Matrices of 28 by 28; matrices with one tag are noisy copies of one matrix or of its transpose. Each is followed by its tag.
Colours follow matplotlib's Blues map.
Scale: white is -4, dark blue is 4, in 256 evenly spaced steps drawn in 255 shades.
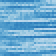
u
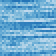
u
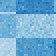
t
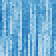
u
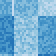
t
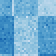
t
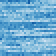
u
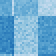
t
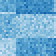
t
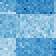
t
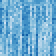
u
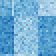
t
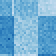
t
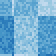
t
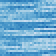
u
